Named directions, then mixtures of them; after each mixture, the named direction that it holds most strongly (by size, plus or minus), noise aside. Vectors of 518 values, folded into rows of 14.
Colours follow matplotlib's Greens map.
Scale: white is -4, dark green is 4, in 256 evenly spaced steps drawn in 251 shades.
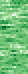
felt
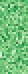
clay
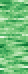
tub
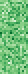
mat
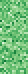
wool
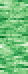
tub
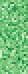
clay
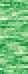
tub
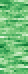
tub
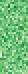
clay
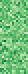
wool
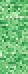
clay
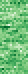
felt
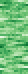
tub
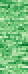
tub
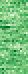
felt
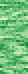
tub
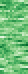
tub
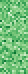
wool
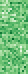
mat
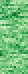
felt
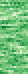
felt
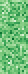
mat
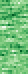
felt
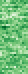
felt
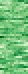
tub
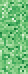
mat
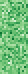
mat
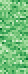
wool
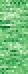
felt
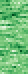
felt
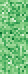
mat
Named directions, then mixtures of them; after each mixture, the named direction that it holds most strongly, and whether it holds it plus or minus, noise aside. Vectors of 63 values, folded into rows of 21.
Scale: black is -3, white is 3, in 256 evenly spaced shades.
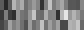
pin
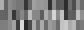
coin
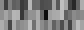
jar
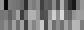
jar, plus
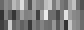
jar, minus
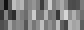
pin, plus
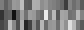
coin, plus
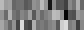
coin, plus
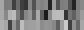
jar, plus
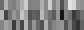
jar, minus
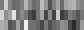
pin, minus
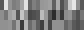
jar, minus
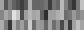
jar, plus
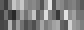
pin, plus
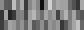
pin, plus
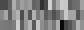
coin, minus
